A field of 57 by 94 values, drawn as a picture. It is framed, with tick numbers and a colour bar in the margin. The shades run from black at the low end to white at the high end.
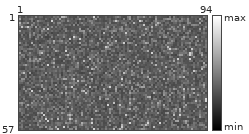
Slope: none. Histogram: skewed, a long tail of high values. Stripes: none. Mirror symmetry: none. Seam: none. Grain: fine. Average level on the scale: 40%.
